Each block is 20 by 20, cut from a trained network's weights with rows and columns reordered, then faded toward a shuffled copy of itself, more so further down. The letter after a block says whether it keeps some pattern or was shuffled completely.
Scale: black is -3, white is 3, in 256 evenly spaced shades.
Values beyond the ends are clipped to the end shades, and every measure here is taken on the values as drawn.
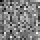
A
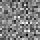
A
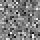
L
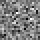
A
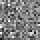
L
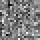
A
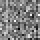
A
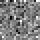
A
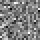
L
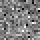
L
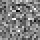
A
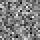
L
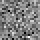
L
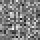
A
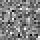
L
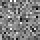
L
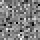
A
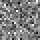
L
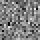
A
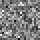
L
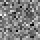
L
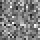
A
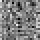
A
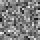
L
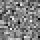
L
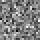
L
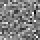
A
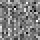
A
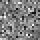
L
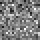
L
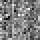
A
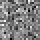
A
